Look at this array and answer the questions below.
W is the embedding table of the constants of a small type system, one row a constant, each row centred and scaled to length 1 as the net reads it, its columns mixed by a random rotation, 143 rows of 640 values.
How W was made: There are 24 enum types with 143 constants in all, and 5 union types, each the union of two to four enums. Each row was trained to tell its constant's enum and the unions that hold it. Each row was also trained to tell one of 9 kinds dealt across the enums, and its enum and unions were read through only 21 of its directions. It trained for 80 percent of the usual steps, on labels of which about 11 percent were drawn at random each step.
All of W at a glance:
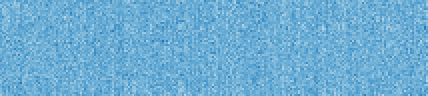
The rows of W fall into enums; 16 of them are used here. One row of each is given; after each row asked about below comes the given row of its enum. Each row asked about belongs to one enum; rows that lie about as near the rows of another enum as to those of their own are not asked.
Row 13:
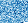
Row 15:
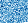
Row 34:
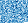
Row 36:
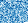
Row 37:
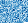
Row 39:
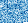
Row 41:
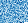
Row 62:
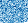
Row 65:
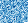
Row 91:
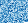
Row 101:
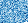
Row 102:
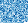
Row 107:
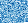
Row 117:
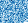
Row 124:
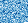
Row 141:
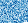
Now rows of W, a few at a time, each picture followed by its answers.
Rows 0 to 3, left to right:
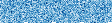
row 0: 65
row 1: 107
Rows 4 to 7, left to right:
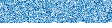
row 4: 41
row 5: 117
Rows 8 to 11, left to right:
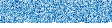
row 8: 13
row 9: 34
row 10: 101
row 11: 141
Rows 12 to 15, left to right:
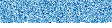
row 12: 102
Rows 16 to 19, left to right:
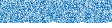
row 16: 36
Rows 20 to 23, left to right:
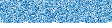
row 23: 65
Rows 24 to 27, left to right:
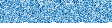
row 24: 41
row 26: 37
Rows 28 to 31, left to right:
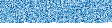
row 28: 34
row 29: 15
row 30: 34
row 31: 15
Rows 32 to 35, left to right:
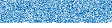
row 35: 13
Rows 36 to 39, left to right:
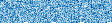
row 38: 107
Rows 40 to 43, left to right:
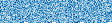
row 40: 13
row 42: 141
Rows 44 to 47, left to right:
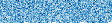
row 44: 13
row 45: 15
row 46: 65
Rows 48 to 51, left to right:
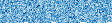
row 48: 34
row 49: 91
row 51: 102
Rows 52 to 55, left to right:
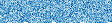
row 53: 117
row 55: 37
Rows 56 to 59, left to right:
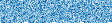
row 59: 101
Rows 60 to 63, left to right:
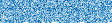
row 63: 13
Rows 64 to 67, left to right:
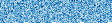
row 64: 65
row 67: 65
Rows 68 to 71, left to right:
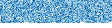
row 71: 102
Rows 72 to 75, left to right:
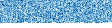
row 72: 107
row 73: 117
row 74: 62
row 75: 15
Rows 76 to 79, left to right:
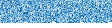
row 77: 117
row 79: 34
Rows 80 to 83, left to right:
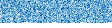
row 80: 62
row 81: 36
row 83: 102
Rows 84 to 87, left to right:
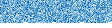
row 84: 37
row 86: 91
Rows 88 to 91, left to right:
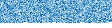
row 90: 36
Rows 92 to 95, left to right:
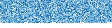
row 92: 102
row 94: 62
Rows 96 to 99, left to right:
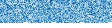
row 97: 65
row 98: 41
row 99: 13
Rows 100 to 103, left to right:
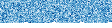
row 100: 62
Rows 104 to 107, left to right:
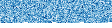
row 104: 65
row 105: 36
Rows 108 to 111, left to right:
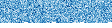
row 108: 37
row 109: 91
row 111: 39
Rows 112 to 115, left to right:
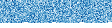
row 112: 141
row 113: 36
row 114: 34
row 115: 15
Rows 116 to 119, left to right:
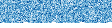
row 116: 39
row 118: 37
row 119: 41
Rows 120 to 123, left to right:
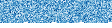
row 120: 141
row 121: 107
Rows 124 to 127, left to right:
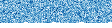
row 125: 37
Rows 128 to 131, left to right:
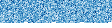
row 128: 117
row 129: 91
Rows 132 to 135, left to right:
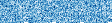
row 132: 91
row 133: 15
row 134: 117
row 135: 91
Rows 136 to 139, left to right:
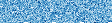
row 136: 101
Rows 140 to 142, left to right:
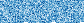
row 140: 107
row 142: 117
